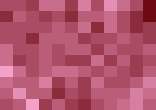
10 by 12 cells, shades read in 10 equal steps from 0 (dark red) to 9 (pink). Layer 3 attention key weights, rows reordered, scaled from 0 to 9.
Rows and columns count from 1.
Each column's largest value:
9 8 9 7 6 6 7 6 8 6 7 7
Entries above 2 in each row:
11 8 10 11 12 12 12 12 11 11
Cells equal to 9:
2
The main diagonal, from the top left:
4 5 4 5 4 3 5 6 5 6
